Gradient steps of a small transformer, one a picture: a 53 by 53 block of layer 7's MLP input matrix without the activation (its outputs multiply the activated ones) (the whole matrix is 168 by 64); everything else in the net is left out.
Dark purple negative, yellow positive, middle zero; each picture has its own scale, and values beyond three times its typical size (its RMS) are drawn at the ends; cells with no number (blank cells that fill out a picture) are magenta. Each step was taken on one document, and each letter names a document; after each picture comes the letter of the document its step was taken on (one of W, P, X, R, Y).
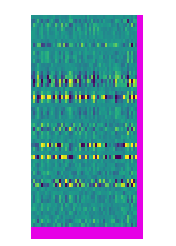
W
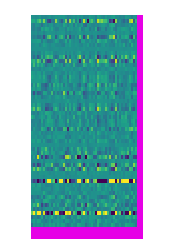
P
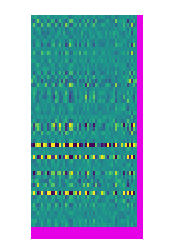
W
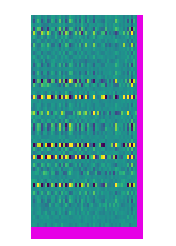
W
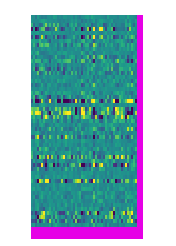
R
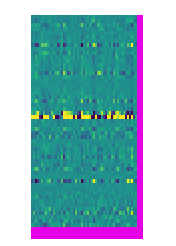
R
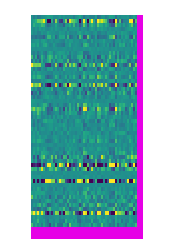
P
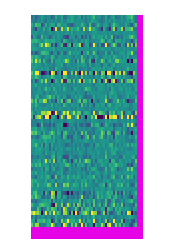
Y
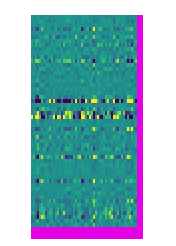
R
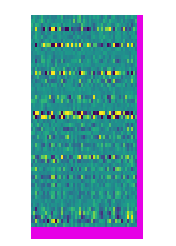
Y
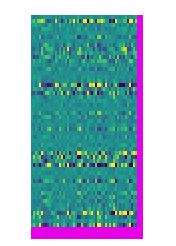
P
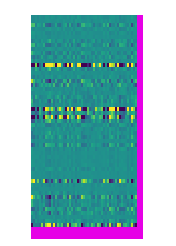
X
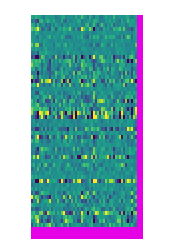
R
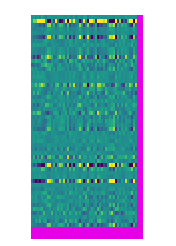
P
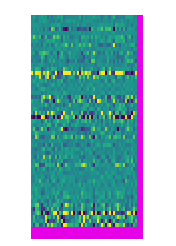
Y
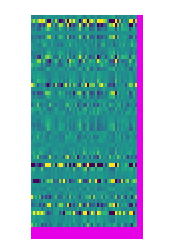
P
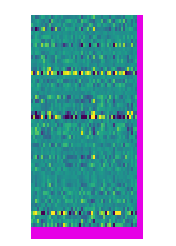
Y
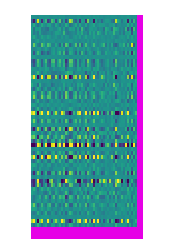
W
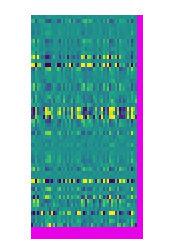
X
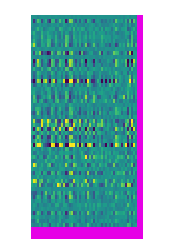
W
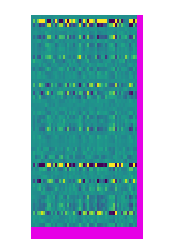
P
